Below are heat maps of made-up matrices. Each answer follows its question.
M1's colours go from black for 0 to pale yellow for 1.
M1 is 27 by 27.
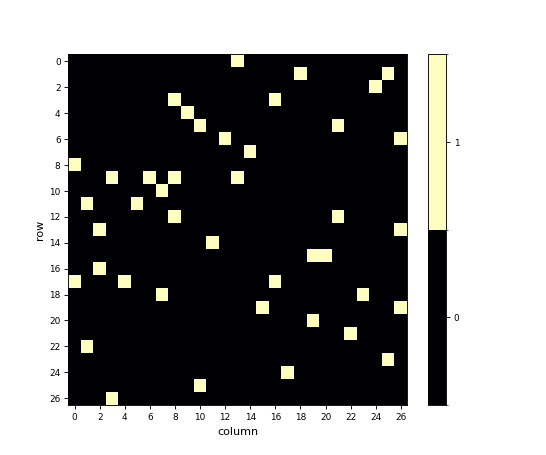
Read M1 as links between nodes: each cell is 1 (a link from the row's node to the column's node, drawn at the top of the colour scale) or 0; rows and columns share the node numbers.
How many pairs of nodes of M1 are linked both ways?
1
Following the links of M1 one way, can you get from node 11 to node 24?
no
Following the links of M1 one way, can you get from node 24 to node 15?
no
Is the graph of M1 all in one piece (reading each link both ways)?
yes
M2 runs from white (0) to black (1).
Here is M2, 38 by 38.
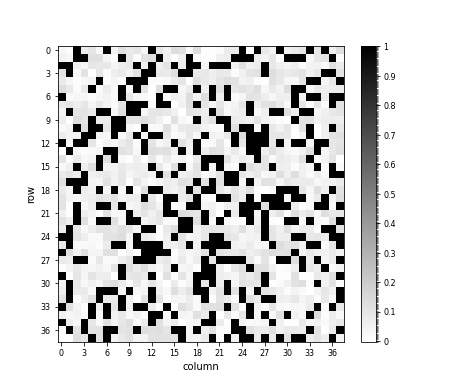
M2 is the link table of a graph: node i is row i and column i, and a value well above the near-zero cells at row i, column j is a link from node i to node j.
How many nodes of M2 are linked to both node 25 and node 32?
6
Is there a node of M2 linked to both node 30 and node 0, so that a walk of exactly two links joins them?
no
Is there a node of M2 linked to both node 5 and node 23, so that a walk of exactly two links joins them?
no
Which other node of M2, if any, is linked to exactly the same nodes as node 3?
node 23
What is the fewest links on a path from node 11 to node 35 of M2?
2
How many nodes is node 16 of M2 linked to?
7
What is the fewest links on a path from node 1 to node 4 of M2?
3
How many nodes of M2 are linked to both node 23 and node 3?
8
